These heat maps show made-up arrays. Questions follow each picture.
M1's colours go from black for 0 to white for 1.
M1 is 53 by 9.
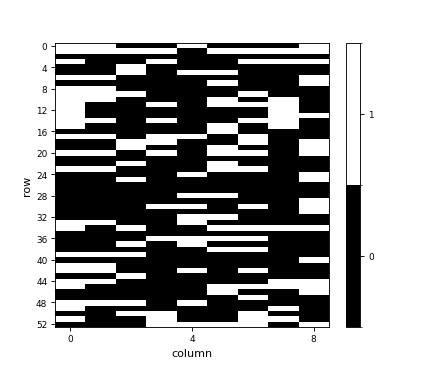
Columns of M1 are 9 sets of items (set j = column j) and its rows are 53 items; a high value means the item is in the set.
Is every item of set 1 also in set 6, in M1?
no
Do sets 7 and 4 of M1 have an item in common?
no
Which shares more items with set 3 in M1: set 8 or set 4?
set 8
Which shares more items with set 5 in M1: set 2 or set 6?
set 6
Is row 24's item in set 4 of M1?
yes
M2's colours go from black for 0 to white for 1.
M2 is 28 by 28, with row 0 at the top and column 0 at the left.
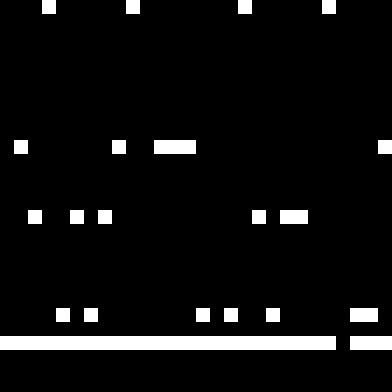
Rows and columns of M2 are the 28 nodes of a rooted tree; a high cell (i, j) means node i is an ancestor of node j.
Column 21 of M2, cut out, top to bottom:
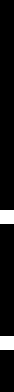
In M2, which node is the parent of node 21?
15
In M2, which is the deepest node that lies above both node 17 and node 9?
0
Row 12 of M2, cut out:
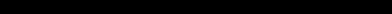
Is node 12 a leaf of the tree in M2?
yes
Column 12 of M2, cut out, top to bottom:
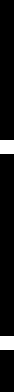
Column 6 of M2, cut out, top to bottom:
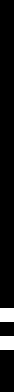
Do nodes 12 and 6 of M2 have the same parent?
no
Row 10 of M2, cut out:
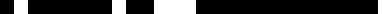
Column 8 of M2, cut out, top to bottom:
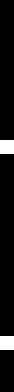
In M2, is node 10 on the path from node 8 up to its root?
yes
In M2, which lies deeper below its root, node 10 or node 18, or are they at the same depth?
node 18
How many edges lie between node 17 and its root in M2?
2
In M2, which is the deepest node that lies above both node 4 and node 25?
22
